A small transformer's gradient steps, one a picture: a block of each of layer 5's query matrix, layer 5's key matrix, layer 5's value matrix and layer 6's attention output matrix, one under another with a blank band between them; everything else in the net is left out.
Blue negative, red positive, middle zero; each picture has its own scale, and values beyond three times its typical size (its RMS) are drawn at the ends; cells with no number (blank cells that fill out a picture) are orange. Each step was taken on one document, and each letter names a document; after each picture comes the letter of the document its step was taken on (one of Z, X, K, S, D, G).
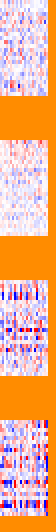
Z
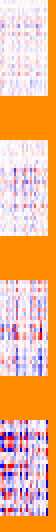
Z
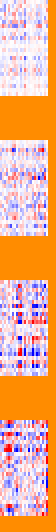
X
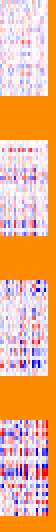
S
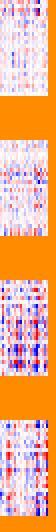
X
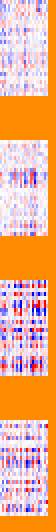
S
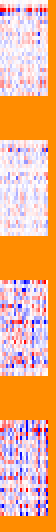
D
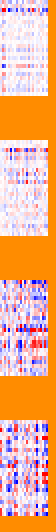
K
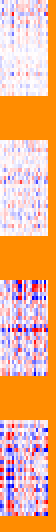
K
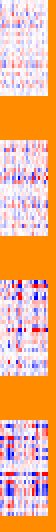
K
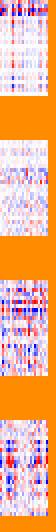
X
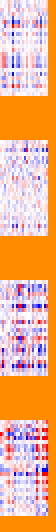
K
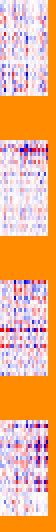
D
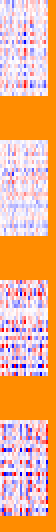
Z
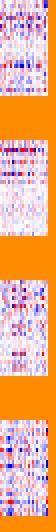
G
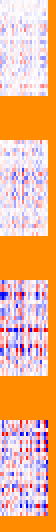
Z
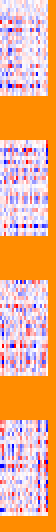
D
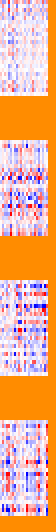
X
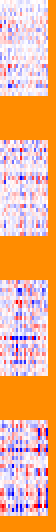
D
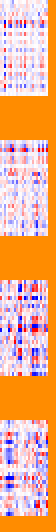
K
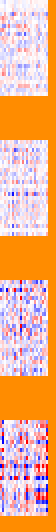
Z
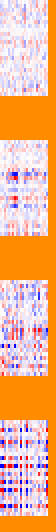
Z
